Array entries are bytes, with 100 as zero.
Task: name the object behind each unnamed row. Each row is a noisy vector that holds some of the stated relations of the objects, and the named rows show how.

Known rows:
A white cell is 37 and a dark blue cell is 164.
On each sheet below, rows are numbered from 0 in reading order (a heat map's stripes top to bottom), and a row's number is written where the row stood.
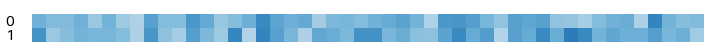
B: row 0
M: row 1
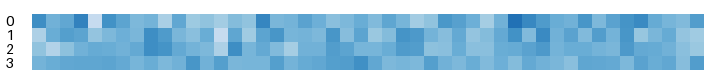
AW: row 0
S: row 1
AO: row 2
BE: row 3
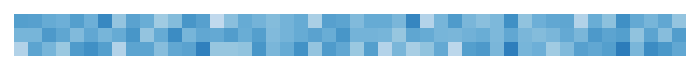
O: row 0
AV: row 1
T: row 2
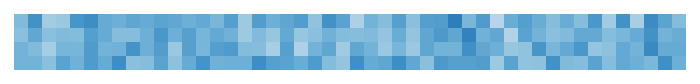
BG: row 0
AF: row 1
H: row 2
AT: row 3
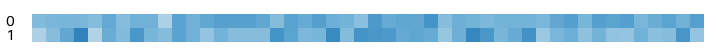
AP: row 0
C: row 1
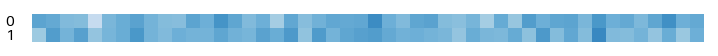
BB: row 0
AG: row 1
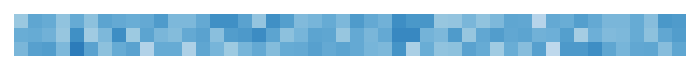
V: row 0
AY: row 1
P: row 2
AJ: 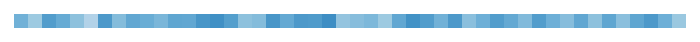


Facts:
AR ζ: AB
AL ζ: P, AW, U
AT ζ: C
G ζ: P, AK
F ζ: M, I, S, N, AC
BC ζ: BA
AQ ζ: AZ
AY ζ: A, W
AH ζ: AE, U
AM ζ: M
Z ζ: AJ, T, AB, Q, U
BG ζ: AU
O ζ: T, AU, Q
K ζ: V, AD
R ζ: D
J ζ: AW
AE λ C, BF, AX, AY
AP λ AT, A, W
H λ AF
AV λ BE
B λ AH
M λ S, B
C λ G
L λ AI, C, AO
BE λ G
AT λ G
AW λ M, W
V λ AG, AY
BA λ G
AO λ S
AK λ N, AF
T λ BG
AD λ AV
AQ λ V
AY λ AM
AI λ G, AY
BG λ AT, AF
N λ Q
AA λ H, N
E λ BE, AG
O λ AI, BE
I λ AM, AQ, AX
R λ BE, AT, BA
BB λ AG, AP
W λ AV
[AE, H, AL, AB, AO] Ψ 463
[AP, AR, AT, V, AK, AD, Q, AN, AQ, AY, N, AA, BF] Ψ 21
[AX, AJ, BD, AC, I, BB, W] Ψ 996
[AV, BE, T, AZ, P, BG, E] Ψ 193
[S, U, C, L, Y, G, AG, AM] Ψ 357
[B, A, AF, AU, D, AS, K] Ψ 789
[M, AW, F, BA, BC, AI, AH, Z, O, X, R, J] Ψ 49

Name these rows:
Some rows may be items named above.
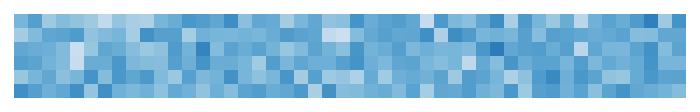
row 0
A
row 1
BF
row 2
W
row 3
BB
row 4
N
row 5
Z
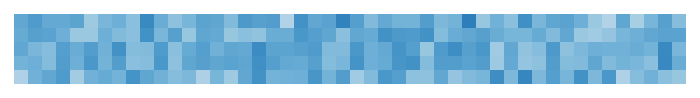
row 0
AM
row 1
AX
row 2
AT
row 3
AT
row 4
S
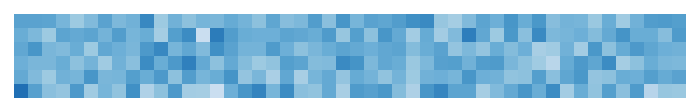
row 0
I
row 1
AB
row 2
K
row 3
D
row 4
H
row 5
AH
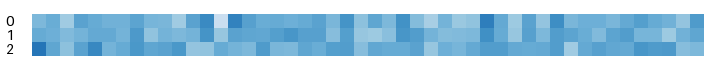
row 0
AB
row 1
AR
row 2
AL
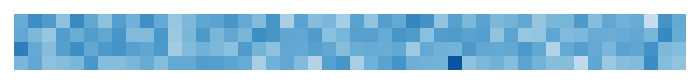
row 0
AQ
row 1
AT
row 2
AL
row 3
AU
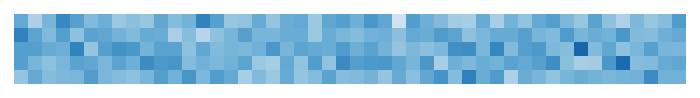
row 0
BA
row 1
J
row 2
U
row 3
AE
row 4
AF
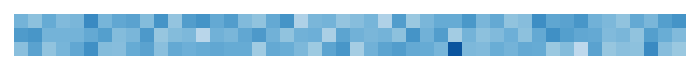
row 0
AA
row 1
F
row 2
AU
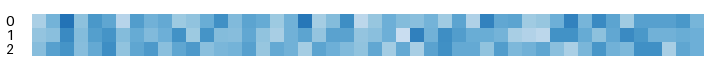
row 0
Q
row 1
AK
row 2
AZ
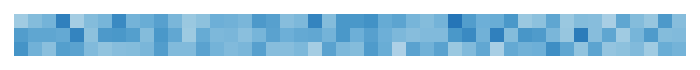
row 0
C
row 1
U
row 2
BC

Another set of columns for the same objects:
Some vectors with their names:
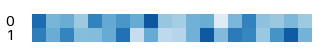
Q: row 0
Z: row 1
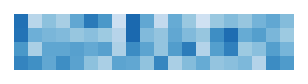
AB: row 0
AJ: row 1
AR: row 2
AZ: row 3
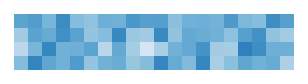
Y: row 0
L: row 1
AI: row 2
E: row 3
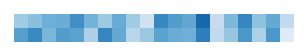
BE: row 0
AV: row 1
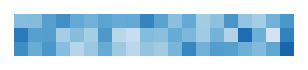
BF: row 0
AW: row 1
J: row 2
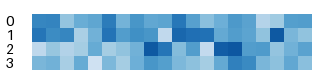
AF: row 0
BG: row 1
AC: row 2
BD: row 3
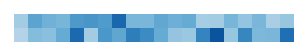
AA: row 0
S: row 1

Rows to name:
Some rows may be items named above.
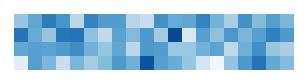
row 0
R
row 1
A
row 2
B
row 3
V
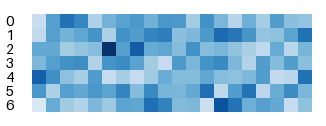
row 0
AQ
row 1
AM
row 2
H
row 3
R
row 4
P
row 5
AR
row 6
I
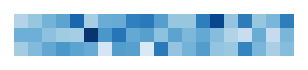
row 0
S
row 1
H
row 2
C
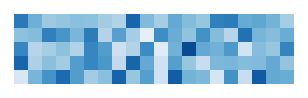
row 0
AJ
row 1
BA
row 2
AL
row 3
AB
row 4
AY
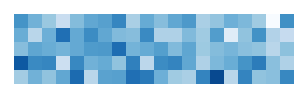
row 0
AK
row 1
AO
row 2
AA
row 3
T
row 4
S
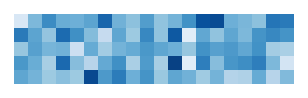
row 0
F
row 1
A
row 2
BB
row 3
W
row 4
H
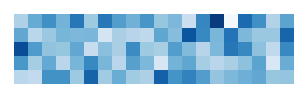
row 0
M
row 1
G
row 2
U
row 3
AE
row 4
AT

